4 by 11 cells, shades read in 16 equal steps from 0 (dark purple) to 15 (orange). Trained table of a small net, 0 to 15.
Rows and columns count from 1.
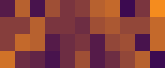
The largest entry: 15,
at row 1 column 11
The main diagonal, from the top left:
2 6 10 1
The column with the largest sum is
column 11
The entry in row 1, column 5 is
5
